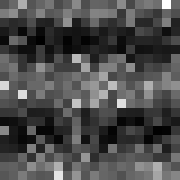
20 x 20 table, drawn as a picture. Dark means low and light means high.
Seam: none. Stripes: horizontal, repeating 2 times. Slope: none. Average level on the scale: 30%.
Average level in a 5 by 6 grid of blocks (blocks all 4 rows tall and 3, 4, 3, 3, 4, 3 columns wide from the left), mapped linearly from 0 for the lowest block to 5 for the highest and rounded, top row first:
222323 / 211111 / 434543 / 002100 / 243334
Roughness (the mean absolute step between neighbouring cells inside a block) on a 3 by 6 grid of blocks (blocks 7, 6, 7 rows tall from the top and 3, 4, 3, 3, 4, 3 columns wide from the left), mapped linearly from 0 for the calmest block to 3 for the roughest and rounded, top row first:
2 0 2 0 1 2 | 2 0 2 3 2 0 | 0 3 2 0 0 2
